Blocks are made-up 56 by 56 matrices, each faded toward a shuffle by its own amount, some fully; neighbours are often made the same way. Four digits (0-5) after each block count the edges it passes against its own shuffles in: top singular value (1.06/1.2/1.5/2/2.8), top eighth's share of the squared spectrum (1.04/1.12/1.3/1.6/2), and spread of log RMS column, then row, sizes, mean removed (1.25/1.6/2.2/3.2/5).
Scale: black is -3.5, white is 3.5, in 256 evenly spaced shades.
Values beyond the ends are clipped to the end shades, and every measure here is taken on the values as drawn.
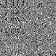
3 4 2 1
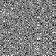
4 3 1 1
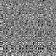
4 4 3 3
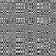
5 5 3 4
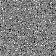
0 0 0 0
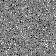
0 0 0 0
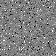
1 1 0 0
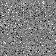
0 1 0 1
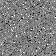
0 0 0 0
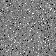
0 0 0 0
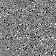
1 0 0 1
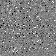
1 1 0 1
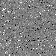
1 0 0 0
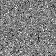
0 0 0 0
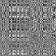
5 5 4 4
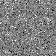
2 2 0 0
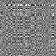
5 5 3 3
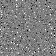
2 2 0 0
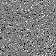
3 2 1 0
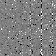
4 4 2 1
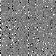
3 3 2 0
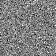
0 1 0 0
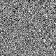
3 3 1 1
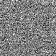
2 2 0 0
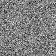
1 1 0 0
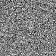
2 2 0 0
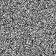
1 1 0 0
